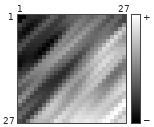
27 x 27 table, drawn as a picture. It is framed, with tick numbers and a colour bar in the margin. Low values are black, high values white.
The ninth with the highest average is the bottom right. The field climbs toward the bottom right. Streaks slant up to the right. Neither half mirrors the other.
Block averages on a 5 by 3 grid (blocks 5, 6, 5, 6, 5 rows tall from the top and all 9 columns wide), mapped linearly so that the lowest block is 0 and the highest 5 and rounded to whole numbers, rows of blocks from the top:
0 2 2
0 2 4
1 2 4
1 3 4
2 5 5
